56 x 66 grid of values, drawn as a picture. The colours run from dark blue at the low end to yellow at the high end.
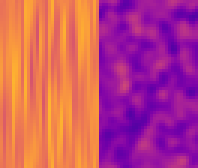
It is made of 1 by 2 panels. Panel 1,1: high, streaked downward. Panel 1,2: low, blotchy.
